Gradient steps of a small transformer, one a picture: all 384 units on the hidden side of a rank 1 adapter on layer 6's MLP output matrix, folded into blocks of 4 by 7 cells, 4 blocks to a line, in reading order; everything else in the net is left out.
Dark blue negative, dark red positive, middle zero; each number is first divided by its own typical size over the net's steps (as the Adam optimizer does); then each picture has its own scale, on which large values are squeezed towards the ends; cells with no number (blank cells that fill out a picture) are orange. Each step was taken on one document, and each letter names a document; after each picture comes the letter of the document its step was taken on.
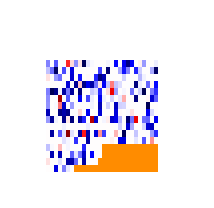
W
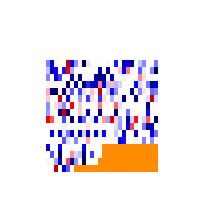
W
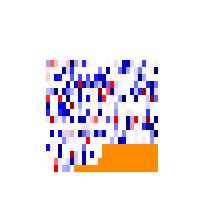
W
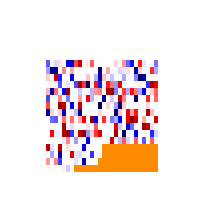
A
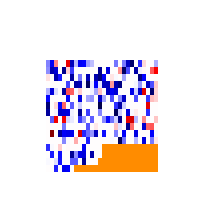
A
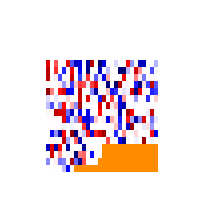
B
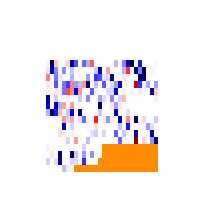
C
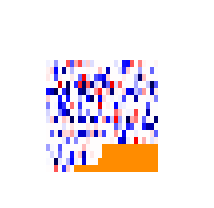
A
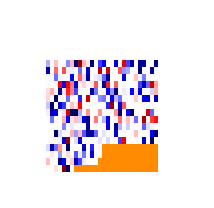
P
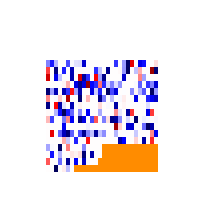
W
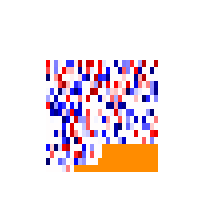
P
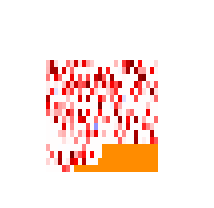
C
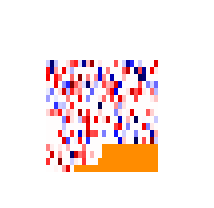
C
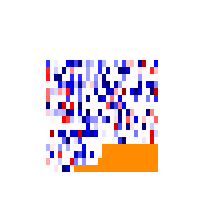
B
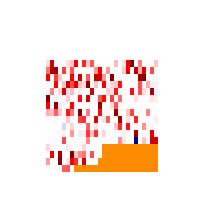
C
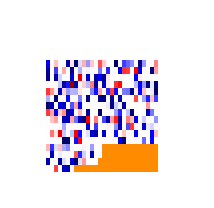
P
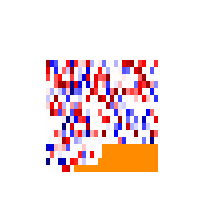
P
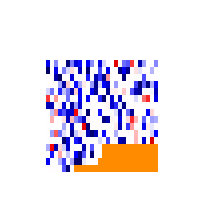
B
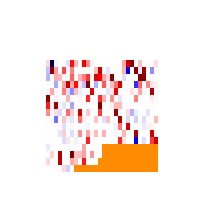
C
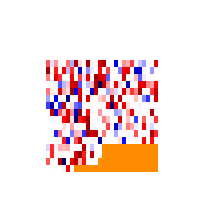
P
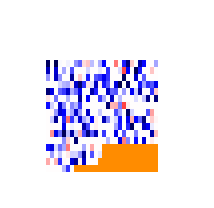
B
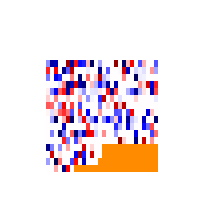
B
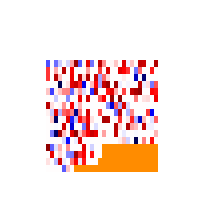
B
